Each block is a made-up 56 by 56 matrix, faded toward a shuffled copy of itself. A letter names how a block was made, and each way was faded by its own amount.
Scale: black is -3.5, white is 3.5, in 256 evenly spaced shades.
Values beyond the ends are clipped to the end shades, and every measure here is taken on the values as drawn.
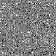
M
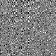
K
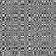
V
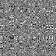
M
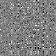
K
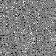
M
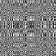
V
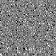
M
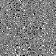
M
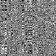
K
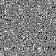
M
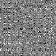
K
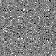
M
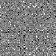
M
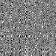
K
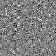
M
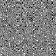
M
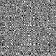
M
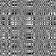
V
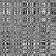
V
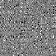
M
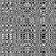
V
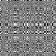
V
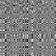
V
